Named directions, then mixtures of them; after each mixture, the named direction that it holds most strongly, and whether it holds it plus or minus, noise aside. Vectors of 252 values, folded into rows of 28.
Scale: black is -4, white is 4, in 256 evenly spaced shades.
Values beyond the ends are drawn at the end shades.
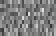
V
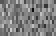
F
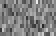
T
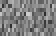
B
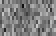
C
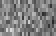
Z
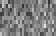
B, minus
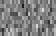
V, plus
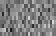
F, minus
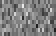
C, minus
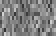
C, plus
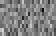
V, minus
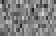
F, plus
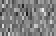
B, minus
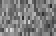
Z, plus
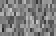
T, minus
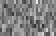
T, plus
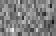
Z, plus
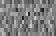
V, minus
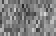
C, plus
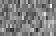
Z, minus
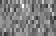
C, minus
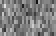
T, minus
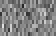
B, minus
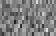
T, plus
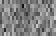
C, plus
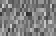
B, minus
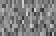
V, minus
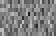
V, minus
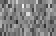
B, plus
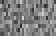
F, plus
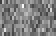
C, minus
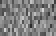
V, plus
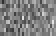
Z, minus
